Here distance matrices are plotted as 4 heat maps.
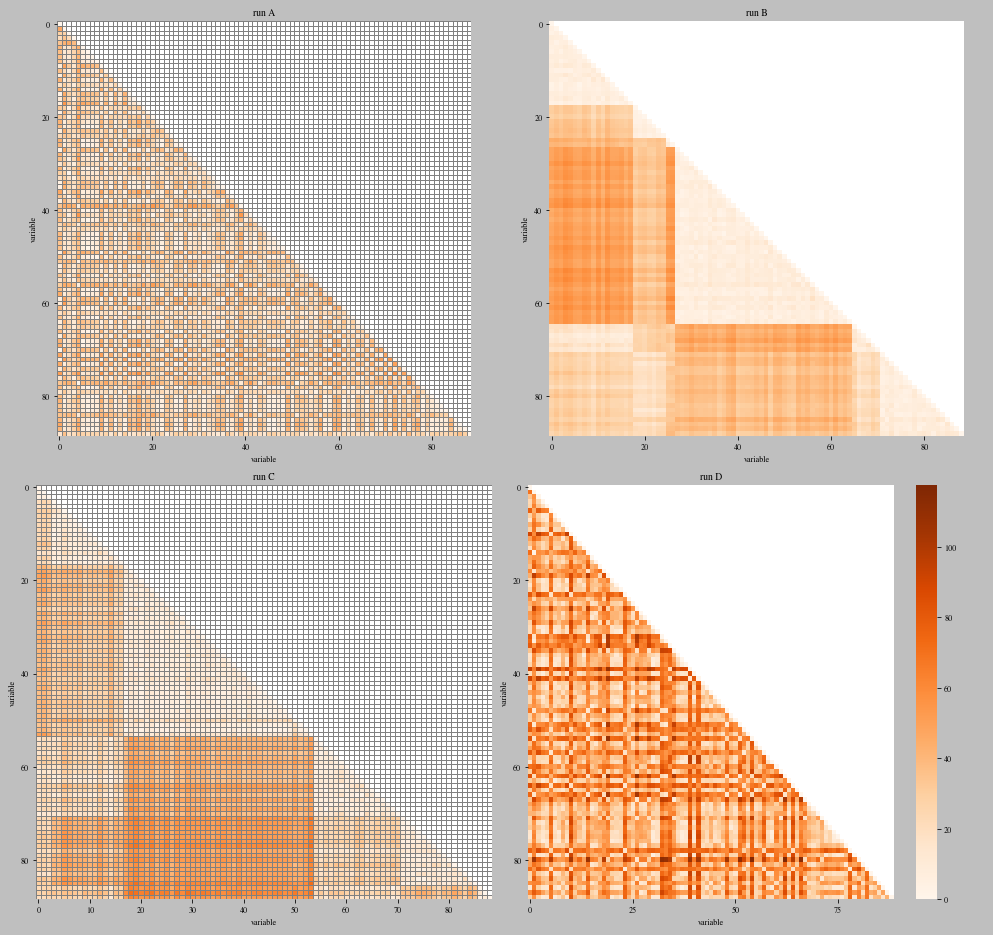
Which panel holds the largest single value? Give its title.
run D
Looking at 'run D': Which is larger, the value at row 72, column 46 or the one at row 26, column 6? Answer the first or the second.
the second
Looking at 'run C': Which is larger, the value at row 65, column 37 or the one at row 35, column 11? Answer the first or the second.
the first
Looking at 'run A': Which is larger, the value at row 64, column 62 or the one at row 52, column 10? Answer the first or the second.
the second
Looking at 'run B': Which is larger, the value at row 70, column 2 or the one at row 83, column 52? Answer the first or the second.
the second
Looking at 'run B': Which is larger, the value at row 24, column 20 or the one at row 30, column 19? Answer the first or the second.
the second
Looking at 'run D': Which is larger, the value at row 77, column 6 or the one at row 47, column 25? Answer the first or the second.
the first
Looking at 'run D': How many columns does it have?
89
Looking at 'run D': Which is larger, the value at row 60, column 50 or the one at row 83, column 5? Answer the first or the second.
the second
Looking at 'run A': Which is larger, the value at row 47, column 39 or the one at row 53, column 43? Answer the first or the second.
the first
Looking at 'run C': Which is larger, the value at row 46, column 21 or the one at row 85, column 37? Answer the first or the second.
the second
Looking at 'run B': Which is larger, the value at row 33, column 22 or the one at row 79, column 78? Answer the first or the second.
the first
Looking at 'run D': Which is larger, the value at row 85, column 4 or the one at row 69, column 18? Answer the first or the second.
the second
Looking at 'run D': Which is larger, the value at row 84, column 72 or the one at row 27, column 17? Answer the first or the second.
the second
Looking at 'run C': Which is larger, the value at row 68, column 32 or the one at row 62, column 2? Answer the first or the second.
the first
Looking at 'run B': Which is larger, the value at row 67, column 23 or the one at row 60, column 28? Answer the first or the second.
the first
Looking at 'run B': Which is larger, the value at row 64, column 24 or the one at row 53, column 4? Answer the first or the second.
the second
